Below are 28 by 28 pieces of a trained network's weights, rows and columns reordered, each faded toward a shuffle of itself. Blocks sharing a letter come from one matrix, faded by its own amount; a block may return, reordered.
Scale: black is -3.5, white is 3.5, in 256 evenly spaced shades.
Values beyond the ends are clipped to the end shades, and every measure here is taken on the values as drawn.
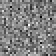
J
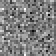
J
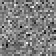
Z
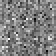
J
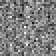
J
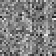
J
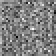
J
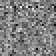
Z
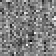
J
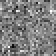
J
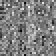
J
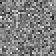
Z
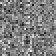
Z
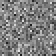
Z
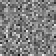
Z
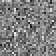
Z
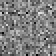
Z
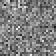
Z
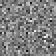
Z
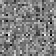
Z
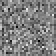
J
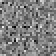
Z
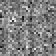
J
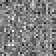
J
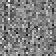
J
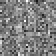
J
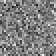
Z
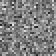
Z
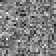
Z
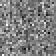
J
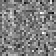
J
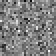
J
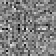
Z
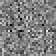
Z
